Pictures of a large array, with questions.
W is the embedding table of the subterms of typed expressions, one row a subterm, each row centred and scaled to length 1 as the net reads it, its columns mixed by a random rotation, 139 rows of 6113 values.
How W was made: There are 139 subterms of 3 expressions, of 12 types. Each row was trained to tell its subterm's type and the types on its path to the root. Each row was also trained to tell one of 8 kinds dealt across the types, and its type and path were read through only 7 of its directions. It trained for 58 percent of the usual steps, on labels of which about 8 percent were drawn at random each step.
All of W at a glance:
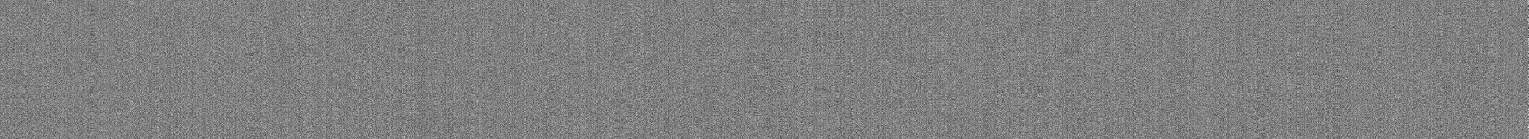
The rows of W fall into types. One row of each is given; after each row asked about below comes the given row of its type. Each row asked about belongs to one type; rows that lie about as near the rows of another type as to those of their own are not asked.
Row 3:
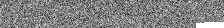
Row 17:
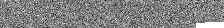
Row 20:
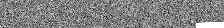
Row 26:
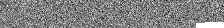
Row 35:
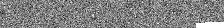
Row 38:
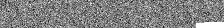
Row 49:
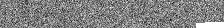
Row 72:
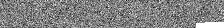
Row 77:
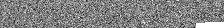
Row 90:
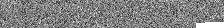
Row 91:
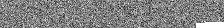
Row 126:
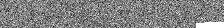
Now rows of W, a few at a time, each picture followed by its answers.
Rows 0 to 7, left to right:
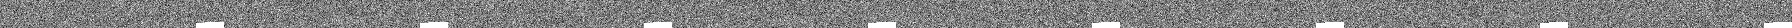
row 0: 20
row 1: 3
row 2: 20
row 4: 126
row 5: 90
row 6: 91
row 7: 77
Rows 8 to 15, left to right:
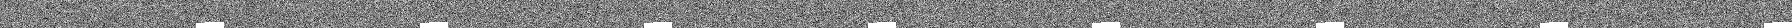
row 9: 90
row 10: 35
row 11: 35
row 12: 26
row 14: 35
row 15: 3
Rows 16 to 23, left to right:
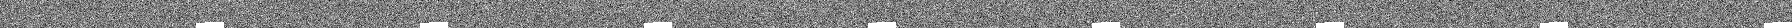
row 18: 49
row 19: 20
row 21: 91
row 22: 17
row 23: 26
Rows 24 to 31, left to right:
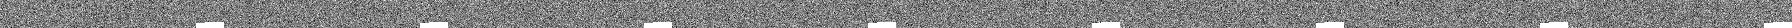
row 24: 91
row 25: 90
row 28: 35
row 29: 126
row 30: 26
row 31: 35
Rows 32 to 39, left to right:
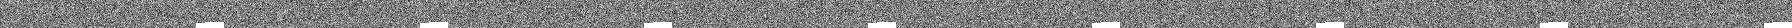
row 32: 72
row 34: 35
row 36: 3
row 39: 91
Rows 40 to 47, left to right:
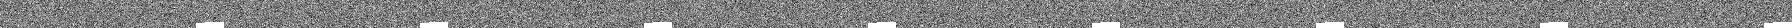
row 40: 49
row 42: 91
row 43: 26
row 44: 3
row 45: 90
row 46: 126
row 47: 77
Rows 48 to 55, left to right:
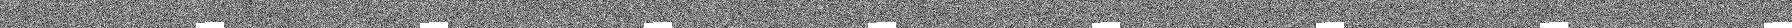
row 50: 72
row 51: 126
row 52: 3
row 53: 35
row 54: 20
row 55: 38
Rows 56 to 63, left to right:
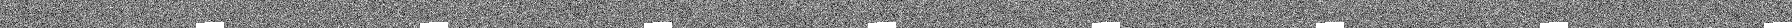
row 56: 49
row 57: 77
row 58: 91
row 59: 20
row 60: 20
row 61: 77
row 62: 77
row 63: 72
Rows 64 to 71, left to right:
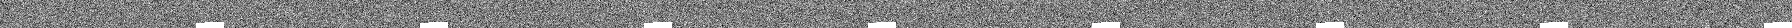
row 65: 91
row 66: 49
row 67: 126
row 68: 72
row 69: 17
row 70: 126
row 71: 3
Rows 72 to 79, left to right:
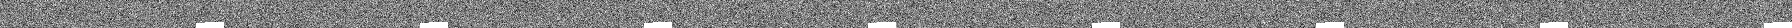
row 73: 17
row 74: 26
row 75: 126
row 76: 35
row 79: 3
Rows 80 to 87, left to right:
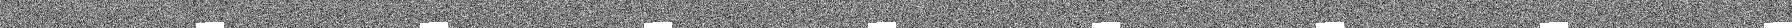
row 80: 38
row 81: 26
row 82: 91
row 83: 49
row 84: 77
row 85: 38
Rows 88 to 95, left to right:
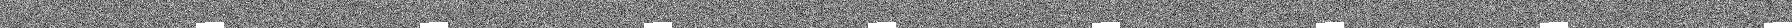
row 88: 77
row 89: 35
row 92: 91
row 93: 49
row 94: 38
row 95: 126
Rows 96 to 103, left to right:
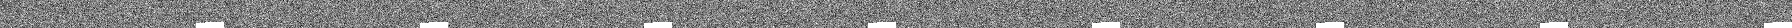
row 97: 26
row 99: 20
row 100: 90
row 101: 91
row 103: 126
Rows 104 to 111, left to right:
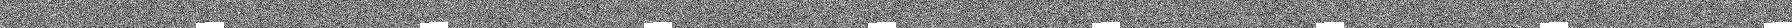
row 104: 91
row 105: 17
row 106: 35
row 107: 77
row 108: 3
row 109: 3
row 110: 26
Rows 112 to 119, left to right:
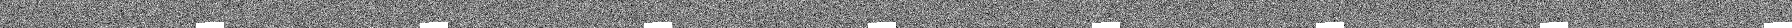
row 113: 38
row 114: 26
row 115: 38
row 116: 17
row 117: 17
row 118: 126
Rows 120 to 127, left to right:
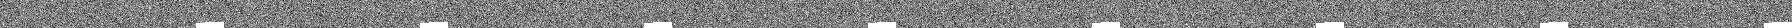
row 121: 26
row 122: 72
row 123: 35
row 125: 3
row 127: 126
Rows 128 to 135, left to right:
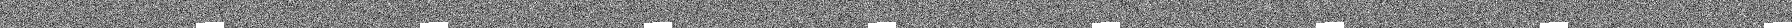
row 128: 35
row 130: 91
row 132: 49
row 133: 26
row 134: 77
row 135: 77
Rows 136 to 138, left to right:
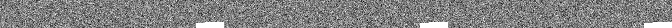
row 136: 38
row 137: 3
